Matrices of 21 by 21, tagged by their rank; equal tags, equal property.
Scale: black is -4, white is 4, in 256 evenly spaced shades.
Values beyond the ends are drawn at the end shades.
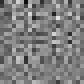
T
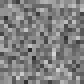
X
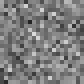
X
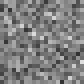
X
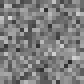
X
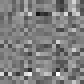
T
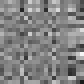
T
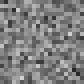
X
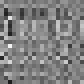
T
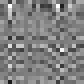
T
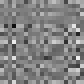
T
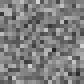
X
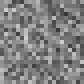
X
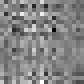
T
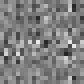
T
